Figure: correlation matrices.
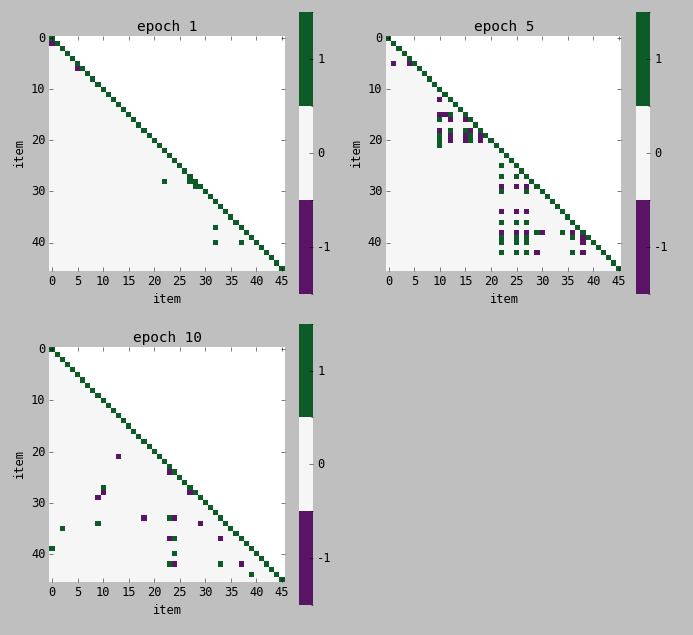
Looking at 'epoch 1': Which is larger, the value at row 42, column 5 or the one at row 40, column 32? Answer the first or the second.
the second
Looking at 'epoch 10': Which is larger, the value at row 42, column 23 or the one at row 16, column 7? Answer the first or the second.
the first
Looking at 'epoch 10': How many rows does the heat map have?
46
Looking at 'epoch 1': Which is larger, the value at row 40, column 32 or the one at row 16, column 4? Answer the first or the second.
the first
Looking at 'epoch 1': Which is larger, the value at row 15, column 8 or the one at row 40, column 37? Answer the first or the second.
the second
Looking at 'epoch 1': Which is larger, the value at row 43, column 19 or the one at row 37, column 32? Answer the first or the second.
the second
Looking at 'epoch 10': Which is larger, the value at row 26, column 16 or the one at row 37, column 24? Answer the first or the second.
the second
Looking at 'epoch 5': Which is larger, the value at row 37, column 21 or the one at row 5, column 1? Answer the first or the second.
the first
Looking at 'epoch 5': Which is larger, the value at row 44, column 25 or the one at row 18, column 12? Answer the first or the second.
the second
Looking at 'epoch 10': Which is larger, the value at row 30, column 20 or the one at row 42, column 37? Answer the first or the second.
the first
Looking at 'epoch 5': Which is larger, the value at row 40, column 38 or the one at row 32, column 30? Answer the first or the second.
the second
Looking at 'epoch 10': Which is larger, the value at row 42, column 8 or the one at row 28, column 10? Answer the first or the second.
the first
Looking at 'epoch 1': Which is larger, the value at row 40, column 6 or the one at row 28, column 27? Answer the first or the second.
the second
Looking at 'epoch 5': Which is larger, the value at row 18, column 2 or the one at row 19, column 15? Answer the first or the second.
the first
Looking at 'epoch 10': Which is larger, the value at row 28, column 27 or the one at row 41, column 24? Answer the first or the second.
the second
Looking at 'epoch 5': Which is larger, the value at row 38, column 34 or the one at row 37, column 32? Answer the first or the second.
the first
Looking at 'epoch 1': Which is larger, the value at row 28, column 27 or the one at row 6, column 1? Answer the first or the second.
the first
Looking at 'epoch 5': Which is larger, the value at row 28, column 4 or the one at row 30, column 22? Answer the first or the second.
the second
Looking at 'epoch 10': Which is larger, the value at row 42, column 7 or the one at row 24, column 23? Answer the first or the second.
the first
